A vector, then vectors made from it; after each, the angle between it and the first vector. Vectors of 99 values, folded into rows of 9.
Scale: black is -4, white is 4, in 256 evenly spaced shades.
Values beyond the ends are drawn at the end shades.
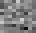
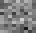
nearly parallel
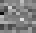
partly aligned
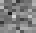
partly opposed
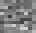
nearly opposite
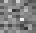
partly aligned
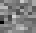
partly opposed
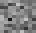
partly aligned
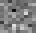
partly opposed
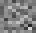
partly aligned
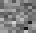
partly aligned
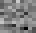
nearly parallel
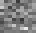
nearly opposite
